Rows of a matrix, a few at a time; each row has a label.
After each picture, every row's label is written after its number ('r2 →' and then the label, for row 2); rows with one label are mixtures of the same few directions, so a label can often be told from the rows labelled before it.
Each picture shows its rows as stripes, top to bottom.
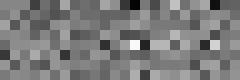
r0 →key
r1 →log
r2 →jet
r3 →key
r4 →key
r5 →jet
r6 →jet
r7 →key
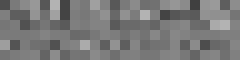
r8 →jet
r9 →key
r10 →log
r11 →key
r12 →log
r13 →jet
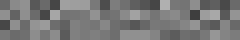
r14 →key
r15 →jet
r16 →jet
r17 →key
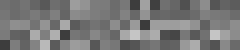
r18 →key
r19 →key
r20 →key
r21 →key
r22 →jet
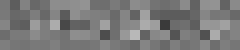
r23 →jet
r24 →key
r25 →key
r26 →key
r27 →key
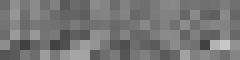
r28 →jet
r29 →jet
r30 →log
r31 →jet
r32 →log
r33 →jet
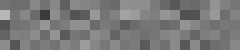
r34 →key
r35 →jet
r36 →jet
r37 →jet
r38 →log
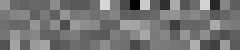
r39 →key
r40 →key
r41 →key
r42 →log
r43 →jet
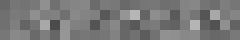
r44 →jet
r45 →key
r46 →jet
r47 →key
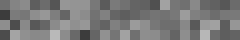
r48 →key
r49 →jet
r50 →jet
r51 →log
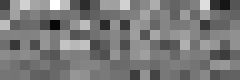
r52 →log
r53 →log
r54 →log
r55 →key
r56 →jet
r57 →log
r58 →log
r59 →key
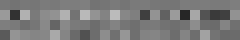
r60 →jet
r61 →log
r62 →jet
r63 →log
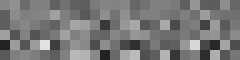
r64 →jet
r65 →log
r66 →key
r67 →jet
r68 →jet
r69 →key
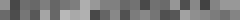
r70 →log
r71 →jet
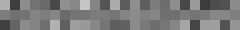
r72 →log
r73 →key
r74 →jet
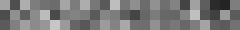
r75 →log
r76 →jet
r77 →log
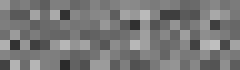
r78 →jet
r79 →key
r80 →key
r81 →log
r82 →jet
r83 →key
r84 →jet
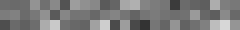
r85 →key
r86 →jet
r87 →log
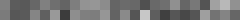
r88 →log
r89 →key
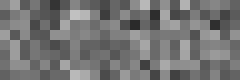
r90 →log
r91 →key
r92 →key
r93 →jet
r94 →log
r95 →log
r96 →key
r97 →key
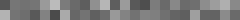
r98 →log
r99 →jet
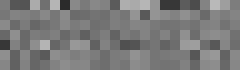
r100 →key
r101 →key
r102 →jet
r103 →log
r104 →jet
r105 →jet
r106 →jet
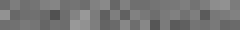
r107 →log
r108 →log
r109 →key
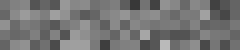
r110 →key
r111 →log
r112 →log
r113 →key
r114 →key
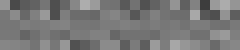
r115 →log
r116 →jet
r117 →log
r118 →log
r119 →key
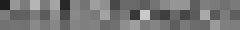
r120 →jet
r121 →key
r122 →key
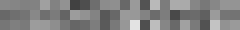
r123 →key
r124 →key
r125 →key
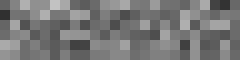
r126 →log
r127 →jet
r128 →log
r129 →key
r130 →jet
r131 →jet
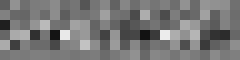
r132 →log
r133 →key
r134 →jet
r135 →key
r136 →log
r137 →key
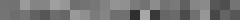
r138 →log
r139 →key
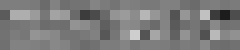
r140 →jet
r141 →log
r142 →key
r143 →key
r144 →log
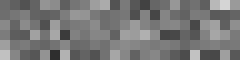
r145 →log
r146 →key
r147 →jet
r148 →key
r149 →jet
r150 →jet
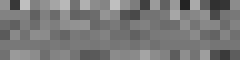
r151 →log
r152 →key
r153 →jet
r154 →jet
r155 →key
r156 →log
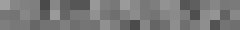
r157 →jet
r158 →jet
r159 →key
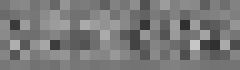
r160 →key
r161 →log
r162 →log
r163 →key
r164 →jet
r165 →log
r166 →key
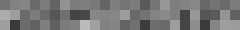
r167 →key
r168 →jet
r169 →log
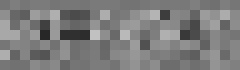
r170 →jet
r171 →key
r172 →jet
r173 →jet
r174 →key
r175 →jet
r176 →key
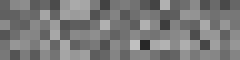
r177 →key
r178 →jet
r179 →key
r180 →jet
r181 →key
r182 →jet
